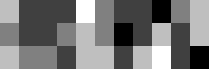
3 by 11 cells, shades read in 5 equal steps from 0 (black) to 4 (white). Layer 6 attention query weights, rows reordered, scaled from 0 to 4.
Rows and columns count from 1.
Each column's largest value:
3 2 2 2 4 3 1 3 4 2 3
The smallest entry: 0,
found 3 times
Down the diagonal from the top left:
3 1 2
